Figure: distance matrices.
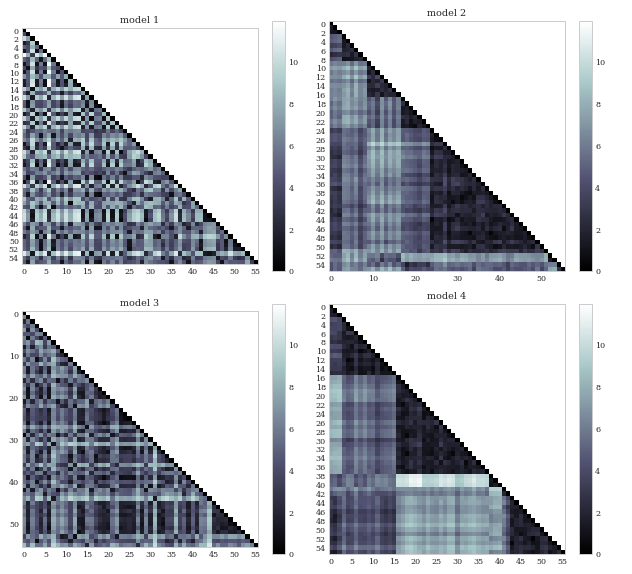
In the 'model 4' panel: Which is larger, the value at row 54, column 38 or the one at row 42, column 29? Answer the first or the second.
the first
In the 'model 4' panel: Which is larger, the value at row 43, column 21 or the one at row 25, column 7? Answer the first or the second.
the first
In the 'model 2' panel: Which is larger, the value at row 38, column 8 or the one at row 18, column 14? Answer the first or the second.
the second
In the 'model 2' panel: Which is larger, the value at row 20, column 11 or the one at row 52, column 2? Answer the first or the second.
the second
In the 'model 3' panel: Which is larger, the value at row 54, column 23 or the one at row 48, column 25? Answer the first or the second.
the first
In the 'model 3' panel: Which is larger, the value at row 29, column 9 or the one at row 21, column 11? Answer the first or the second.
the second
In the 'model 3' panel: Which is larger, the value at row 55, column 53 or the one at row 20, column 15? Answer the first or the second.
the first
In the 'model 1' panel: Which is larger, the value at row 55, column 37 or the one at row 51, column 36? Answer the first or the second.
the first
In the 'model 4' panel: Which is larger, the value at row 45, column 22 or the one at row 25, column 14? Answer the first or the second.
the first
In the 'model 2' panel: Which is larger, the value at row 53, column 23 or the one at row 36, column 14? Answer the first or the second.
the first
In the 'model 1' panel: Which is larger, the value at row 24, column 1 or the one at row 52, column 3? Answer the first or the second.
the second
